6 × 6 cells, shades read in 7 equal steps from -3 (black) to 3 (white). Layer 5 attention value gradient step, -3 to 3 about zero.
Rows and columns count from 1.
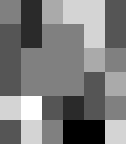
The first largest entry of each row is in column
4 5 5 6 2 2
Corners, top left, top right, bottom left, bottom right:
0 -1 -1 2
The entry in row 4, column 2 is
0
